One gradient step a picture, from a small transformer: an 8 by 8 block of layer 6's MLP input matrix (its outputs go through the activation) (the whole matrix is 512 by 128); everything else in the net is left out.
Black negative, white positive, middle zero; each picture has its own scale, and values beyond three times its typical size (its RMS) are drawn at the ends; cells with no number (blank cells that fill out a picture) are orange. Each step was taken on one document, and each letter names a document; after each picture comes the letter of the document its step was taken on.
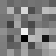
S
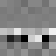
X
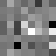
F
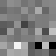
F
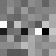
F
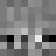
X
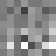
S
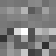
X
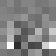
S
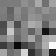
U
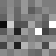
U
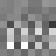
S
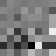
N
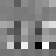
N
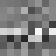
X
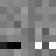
S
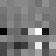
F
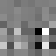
U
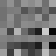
U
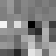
U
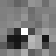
X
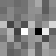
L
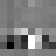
X
